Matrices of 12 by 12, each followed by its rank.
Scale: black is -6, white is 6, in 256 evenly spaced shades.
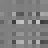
one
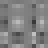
one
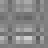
one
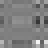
one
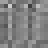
two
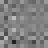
two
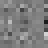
two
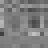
two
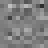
two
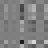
one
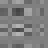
one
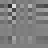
one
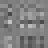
two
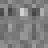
two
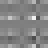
one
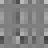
one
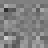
two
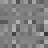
two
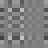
one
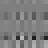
one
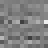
two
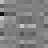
two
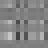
one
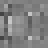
two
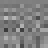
two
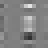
one
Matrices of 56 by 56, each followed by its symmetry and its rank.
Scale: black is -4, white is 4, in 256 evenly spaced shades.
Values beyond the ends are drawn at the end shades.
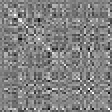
symmetric, rank five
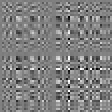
symmetric, rank two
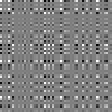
symmetric, rank one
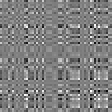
symmetric, rank two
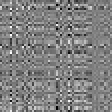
neither, rank three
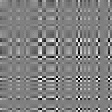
symmetric, rank one
